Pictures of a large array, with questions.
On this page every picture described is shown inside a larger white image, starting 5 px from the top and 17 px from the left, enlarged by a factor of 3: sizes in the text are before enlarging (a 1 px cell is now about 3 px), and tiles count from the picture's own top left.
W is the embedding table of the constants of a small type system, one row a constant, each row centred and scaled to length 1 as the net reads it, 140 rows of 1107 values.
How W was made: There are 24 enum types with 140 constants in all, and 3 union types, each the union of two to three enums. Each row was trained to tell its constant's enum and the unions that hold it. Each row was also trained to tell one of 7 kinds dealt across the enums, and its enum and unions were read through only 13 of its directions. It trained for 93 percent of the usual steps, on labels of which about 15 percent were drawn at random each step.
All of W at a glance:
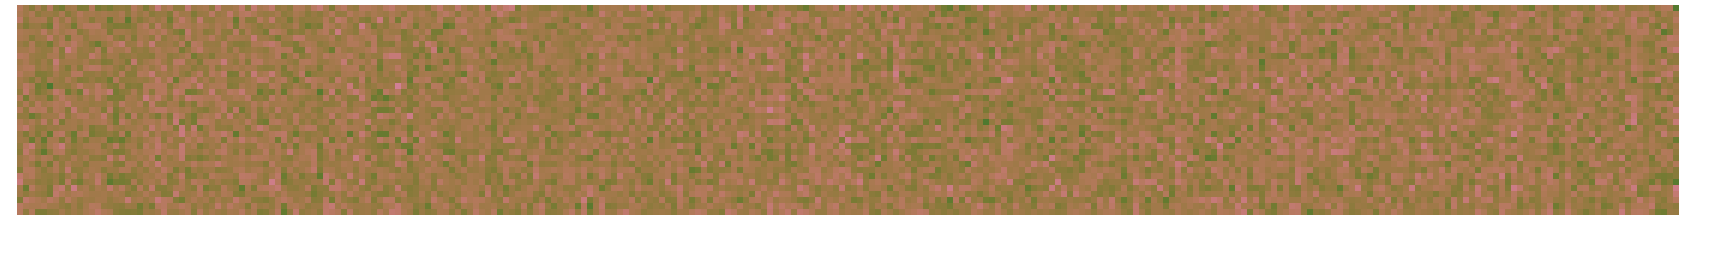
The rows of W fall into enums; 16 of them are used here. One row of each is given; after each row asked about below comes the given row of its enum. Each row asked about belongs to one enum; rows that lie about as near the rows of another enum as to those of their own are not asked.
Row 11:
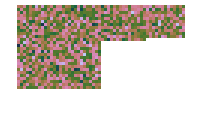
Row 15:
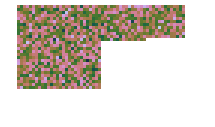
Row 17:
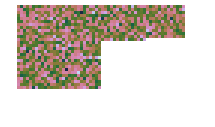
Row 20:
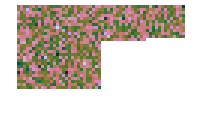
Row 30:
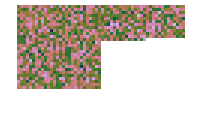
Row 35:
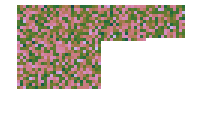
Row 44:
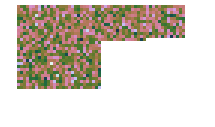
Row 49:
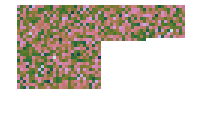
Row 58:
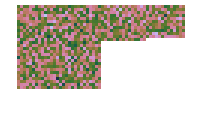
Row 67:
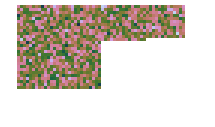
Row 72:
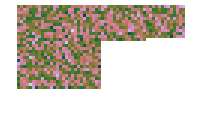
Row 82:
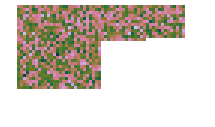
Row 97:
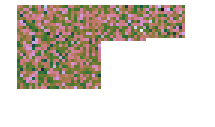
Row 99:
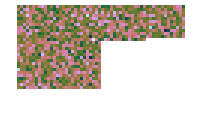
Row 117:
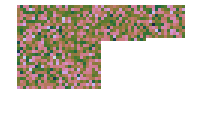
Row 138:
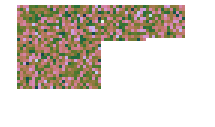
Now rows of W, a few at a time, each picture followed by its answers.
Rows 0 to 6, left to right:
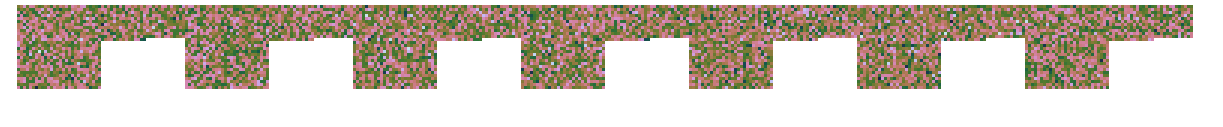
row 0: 17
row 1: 138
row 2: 67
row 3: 49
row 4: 20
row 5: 67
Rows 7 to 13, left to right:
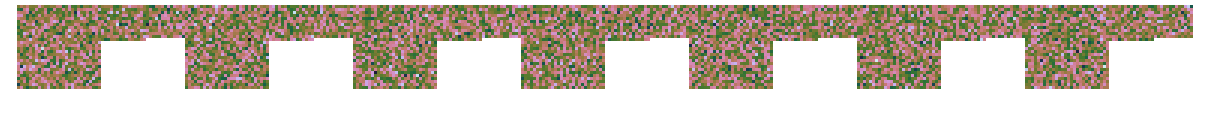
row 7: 15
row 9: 72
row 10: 117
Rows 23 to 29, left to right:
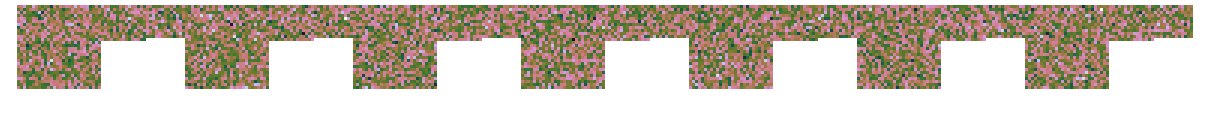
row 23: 67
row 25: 97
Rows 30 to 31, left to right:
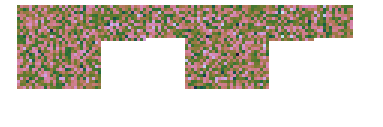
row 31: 17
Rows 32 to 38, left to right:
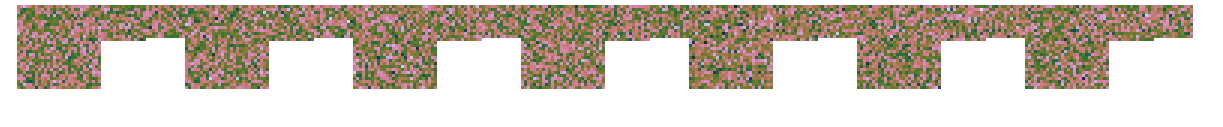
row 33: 138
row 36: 82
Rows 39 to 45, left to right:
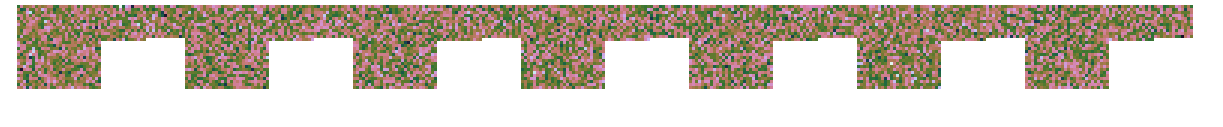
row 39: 30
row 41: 35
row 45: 117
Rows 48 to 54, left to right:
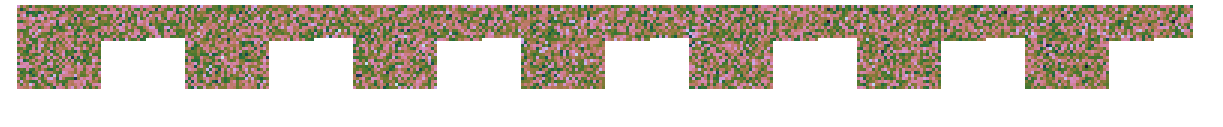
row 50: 17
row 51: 82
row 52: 58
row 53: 44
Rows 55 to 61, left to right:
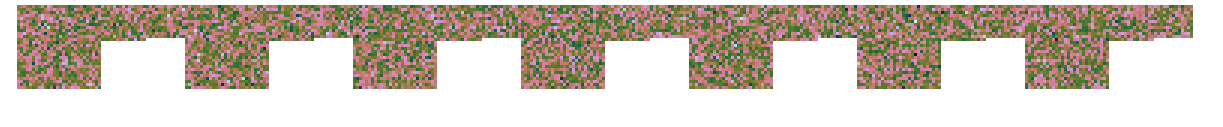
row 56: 20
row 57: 99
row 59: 20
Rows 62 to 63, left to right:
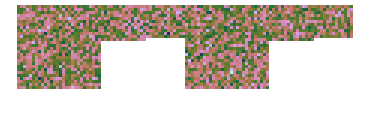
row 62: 30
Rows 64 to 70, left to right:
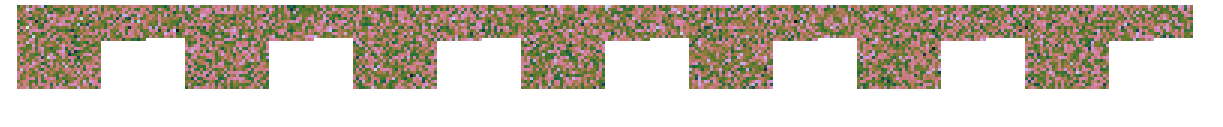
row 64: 35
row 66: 49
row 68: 72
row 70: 35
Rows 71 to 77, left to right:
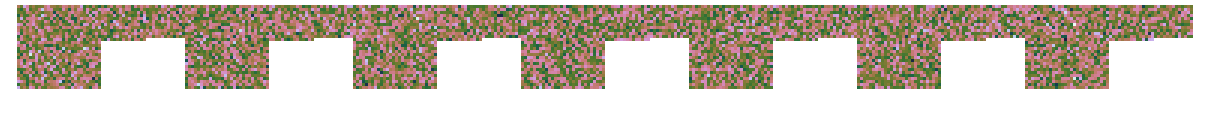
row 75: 20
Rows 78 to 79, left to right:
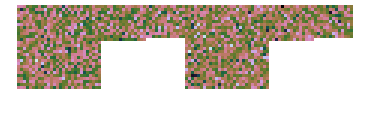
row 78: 30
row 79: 35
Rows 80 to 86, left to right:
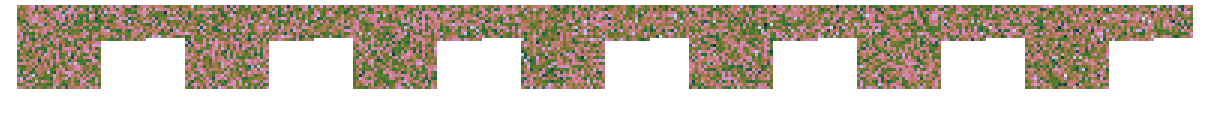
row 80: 44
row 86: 72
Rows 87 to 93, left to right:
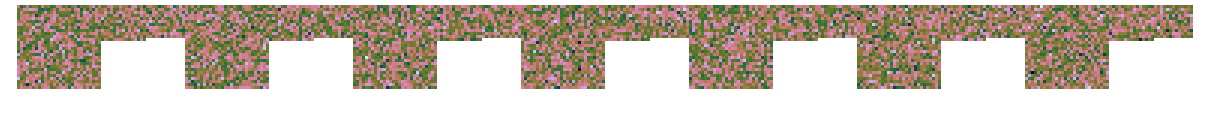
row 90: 11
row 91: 49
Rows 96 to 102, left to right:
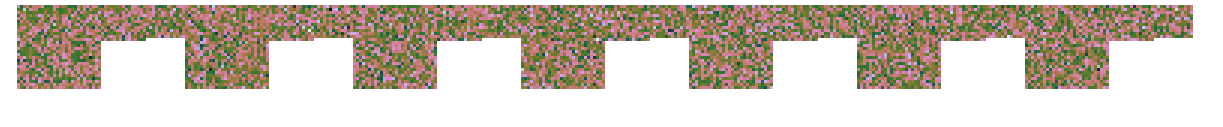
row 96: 49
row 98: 58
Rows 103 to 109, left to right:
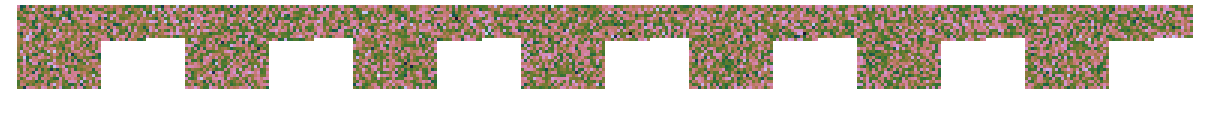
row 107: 17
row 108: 72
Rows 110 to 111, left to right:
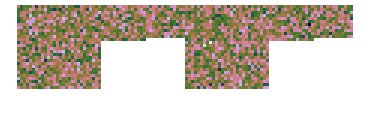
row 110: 44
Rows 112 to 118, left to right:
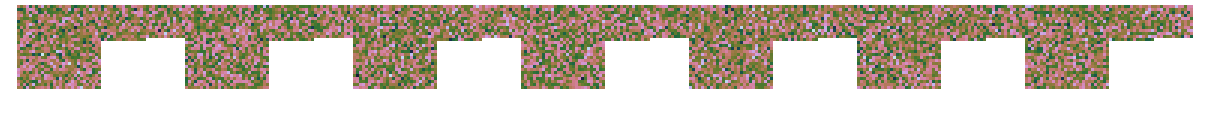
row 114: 138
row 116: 30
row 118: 138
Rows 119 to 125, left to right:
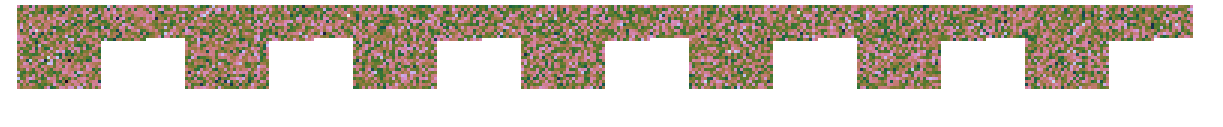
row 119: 44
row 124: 30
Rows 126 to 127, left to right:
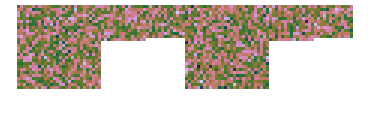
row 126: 20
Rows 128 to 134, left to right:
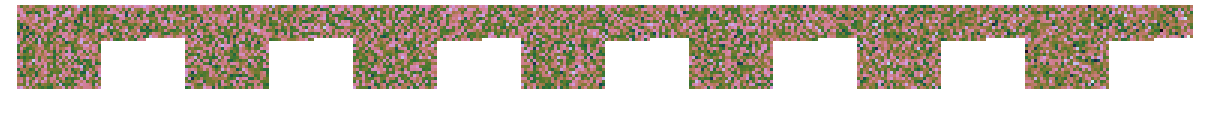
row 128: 17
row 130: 49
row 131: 44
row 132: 72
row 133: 138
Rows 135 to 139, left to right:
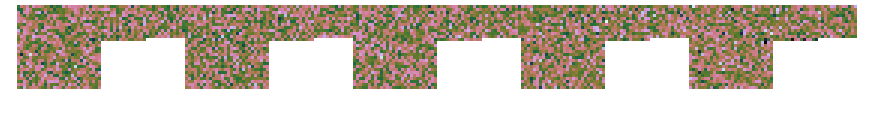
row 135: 35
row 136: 58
